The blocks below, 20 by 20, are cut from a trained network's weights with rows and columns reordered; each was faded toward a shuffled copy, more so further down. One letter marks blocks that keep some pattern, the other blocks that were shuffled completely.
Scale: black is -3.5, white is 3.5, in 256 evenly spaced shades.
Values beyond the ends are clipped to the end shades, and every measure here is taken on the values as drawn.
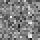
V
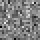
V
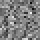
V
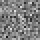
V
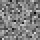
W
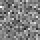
W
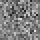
W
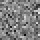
W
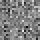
V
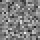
W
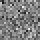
W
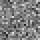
W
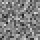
W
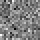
W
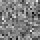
V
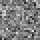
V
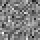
W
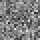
W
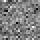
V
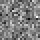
W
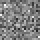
V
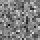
W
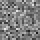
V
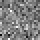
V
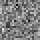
W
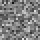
W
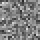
V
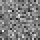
W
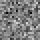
W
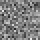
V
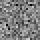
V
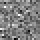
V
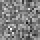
W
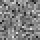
W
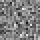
V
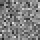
W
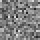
V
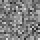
W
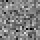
W
